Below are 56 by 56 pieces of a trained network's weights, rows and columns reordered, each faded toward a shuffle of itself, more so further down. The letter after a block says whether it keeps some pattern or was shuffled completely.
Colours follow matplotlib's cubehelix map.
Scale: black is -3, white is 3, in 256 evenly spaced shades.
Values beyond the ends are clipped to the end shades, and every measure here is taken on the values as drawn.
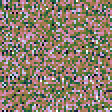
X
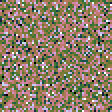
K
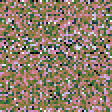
X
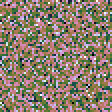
K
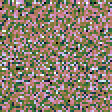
X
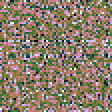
X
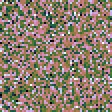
X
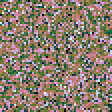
K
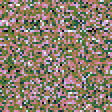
X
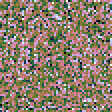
X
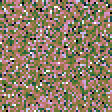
K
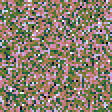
K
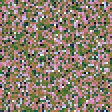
K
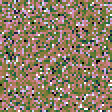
K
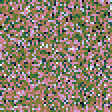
K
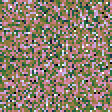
K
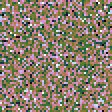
K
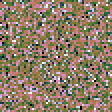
K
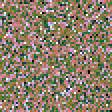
K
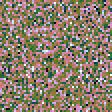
K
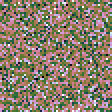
K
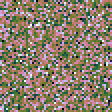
K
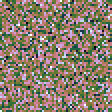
K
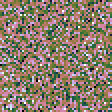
K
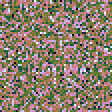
X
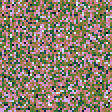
K
